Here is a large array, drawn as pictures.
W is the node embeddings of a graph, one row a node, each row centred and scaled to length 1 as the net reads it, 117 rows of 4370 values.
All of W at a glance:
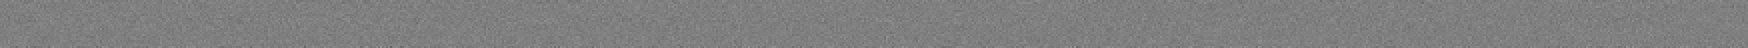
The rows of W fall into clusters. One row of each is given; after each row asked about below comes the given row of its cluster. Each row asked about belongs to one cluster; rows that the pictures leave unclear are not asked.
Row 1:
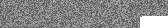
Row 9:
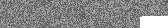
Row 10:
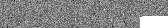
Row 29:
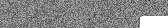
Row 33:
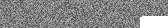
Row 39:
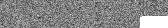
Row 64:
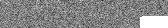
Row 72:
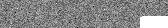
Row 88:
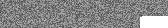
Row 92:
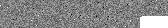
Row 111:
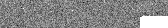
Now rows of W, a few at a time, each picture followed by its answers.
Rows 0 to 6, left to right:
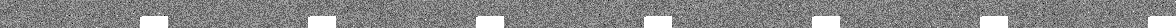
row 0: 29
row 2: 29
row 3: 1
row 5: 72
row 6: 29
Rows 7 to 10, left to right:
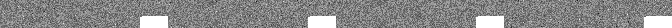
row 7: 111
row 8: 9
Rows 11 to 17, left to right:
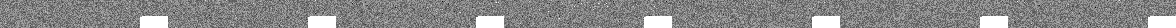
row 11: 39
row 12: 64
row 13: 33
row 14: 111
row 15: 88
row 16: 111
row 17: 33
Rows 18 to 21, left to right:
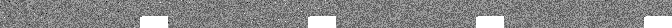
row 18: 33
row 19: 111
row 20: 111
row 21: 29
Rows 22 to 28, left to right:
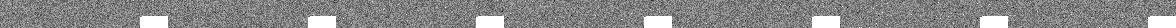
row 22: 64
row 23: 10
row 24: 39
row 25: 64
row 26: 72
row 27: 92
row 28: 33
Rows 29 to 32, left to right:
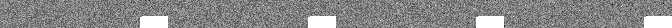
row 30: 39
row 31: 88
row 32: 72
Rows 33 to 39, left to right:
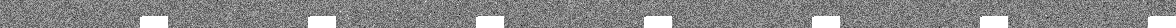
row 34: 111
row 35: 10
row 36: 111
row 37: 1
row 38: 1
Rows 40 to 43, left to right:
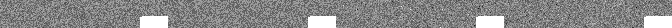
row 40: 9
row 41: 33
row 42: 72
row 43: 1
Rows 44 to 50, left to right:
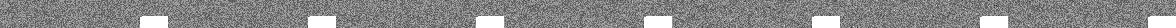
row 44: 29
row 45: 64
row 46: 10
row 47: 88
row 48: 88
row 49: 64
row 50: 88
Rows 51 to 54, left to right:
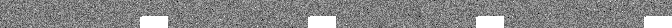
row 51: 88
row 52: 33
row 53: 9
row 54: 33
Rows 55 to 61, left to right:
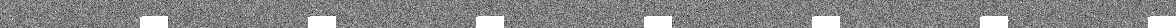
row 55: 10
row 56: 10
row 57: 39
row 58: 33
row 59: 72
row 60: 39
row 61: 10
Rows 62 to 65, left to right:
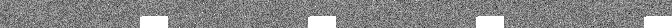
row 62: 72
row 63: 29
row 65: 9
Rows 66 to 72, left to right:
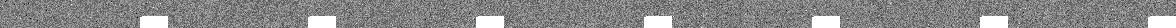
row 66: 92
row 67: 72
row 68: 29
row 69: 1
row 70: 29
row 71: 64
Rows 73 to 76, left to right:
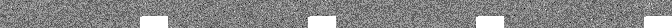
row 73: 72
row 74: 9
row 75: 88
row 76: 72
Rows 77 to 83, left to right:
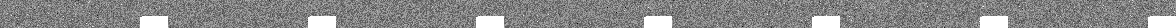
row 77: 10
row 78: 111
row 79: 92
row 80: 111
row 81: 1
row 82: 72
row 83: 39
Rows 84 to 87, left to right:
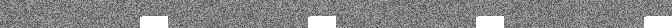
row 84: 33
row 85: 9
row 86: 72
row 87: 29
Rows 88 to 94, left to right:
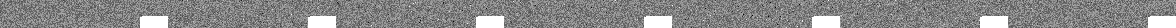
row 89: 10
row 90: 111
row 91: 33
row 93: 88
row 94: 111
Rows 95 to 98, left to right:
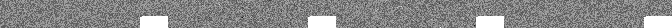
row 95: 111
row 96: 64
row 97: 72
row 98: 92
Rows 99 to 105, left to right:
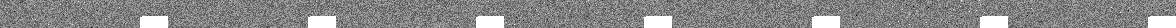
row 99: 33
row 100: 1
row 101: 88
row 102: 9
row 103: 92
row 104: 92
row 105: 111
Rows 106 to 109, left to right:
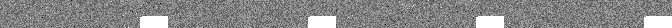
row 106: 92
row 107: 29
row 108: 92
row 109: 39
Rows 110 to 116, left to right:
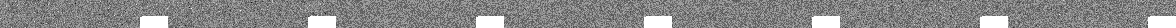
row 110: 29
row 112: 33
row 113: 72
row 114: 64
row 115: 39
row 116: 88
